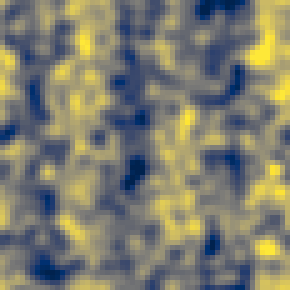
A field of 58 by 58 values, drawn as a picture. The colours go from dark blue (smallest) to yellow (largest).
Upright stripes repeat 3 times across the table. No lone cell stands out from its neighbours. There is no seam. The texture is blotchy. No overall slope runs across the table.
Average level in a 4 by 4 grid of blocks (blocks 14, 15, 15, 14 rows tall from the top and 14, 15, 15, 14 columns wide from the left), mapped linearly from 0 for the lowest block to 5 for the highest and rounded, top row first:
2 4 1 5
2 2 3 3
2 1 5 4
0 3 2 4
